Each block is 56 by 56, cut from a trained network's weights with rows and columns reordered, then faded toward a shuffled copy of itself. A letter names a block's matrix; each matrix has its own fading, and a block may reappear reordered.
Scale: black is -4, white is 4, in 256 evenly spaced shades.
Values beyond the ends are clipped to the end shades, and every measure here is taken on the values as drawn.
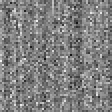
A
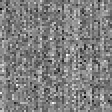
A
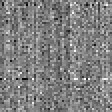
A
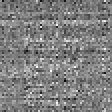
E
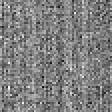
A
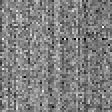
A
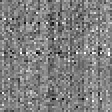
A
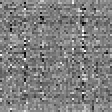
E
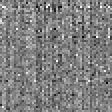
A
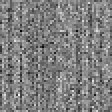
A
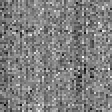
A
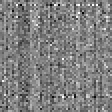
A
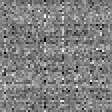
E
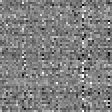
E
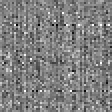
A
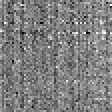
A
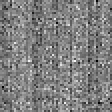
A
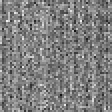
A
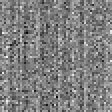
A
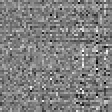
E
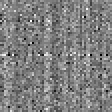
A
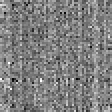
A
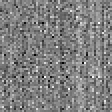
A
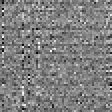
E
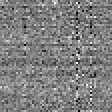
E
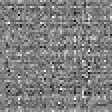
E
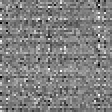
E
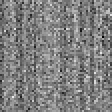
A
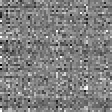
E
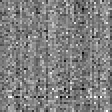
A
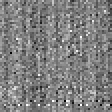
A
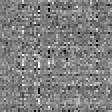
E
